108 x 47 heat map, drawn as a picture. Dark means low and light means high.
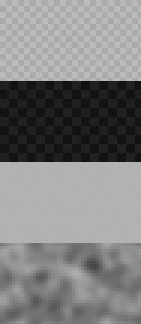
It is made of 4 by 1 panels. Panel 1,1: high, checkered, faint in contrast. Panel 2,1: very low, checkered, faint in contrast. Panel 3,1: high, flat. Panel 4,1: middling, blotchy.
